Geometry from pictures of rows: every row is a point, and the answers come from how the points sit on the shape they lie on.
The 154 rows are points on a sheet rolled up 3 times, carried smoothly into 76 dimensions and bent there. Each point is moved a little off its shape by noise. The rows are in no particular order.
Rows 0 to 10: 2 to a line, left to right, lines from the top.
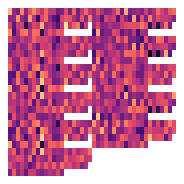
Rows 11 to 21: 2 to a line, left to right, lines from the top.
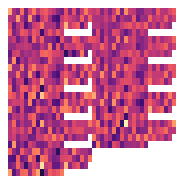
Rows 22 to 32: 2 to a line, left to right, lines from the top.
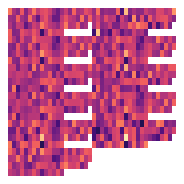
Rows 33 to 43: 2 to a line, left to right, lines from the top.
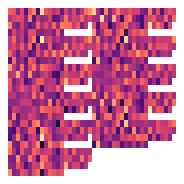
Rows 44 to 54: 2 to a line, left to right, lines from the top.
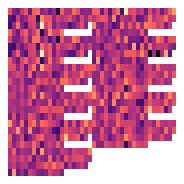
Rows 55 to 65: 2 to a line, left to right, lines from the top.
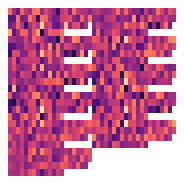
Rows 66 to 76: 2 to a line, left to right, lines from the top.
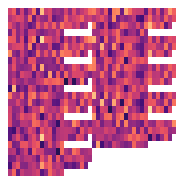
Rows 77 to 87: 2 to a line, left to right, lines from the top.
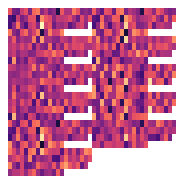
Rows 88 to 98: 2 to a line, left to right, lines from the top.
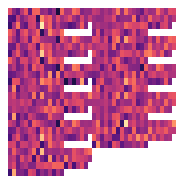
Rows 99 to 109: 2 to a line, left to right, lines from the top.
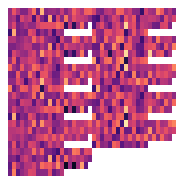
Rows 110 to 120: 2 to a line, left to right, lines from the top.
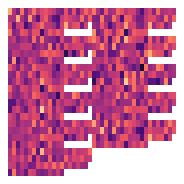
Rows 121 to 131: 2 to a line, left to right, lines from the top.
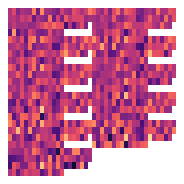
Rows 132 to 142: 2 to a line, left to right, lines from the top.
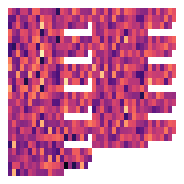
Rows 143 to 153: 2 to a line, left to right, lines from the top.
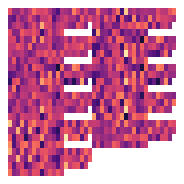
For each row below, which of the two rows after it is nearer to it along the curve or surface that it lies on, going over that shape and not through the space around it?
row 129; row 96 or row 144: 144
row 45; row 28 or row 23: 23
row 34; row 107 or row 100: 100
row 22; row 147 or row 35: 35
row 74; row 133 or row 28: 133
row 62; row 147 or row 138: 147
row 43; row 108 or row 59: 108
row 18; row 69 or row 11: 11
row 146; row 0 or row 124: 0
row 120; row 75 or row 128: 128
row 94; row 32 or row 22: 32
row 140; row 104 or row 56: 104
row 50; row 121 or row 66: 66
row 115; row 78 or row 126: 78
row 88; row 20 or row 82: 82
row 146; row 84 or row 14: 84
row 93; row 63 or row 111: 111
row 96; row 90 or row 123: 90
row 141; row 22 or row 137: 22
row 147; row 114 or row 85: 85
